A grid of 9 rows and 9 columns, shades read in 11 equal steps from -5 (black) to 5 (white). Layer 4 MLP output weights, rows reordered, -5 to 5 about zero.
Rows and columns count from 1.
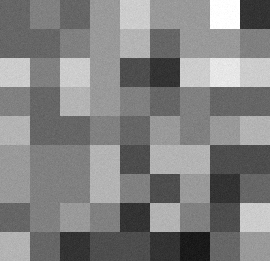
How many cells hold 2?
10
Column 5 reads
3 2 -2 0 -1 -2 0 -3 -2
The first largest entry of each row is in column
8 5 8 3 1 4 4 9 1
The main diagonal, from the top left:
-1 -1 3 1 -1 2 1 -2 1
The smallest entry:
-4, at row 9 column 7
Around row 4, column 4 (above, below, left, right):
1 0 2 0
